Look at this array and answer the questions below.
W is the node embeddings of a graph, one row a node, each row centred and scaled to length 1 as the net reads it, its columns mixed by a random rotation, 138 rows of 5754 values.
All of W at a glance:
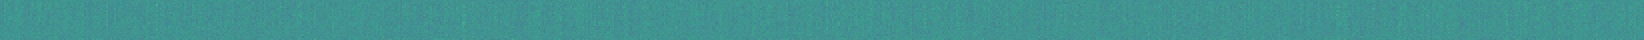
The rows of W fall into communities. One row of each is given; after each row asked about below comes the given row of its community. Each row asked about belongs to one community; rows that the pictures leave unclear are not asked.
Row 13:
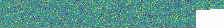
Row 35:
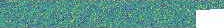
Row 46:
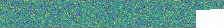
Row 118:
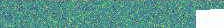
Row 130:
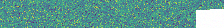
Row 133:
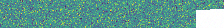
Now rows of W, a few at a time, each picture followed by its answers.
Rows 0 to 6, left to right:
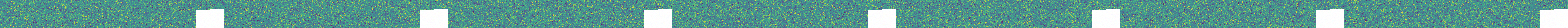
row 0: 130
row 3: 35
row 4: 46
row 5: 118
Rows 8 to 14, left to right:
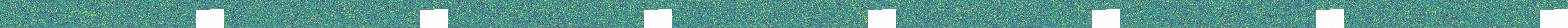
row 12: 133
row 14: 46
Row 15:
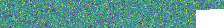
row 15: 118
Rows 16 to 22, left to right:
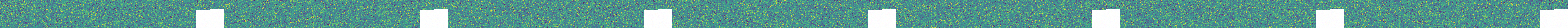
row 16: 35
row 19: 35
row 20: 133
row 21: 46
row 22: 35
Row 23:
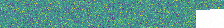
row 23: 46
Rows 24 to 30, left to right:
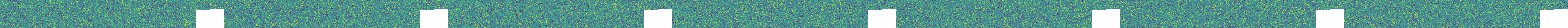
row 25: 46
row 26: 35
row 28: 133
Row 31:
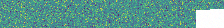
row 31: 13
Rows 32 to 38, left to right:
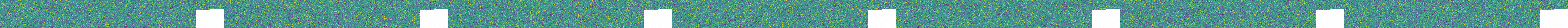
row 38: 118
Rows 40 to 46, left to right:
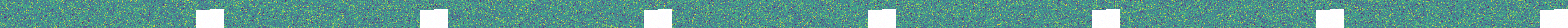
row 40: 118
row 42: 118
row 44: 35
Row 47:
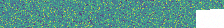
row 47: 46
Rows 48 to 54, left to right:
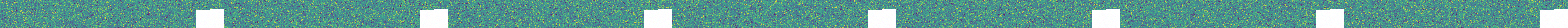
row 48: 13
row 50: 46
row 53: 118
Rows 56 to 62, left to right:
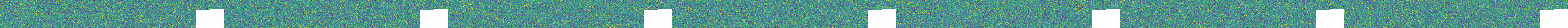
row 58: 35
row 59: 46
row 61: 133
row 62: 133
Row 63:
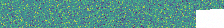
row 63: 133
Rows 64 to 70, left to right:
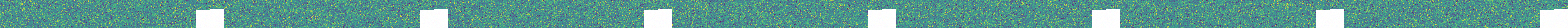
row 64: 130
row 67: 35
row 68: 35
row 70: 46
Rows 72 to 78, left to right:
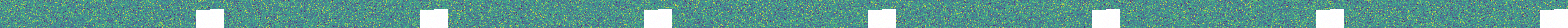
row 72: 35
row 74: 46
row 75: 46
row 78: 46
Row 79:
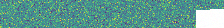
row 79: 130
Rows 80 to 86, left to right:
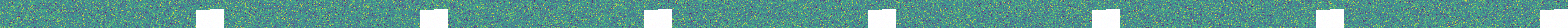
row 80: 130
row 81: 13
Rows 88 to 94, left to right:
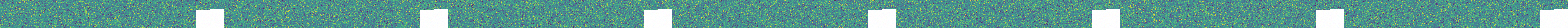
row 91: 35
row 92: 133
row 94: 118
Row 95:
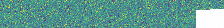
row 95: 13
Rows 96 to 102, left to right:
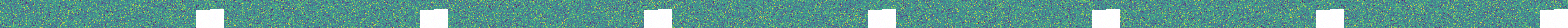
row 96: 133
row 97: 118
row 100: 118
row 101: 133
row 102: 118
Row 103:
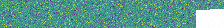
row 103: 118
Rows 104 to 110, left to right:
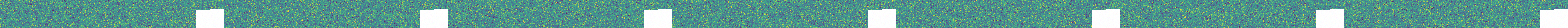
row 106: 13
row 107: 35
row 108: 130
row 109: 133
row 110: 35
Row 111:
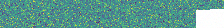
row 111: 46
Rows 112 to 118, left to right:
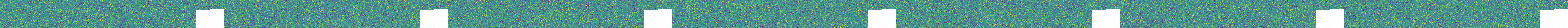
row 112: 133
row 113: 46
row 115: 130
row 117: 133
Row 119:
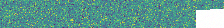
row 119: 46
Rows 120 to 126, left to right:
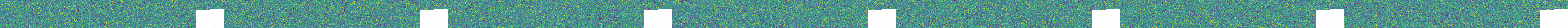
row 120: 118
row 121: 13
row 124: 133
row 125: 35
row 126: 46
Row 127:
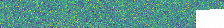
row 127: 130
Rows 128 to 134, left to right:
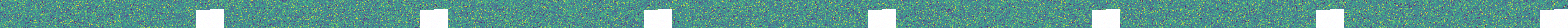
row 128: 35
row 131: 133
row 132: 130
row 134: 133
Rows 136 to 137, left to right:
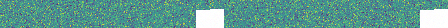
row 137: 46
